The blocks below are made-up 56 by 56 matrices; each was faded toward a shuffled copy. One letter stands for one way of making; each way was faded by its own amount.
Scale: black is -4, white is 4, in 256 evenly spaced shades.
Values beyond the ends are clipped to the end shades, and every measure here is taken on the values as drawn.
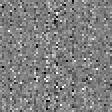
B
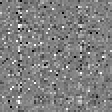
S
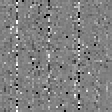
B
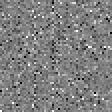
S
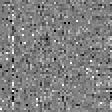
S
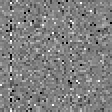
S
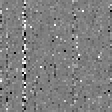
B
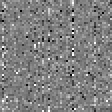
B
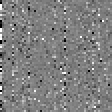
B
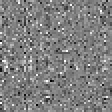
S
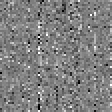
B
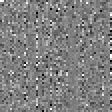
B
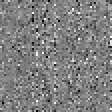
B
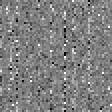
B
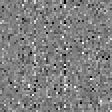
S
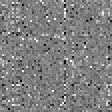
S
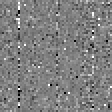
B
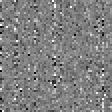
B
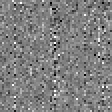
B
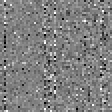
B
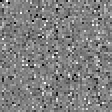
S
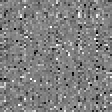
S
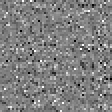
S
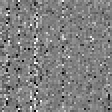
B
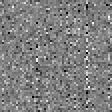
B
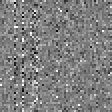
B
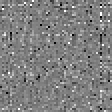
S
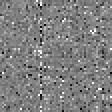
S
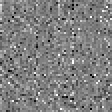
S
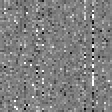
B
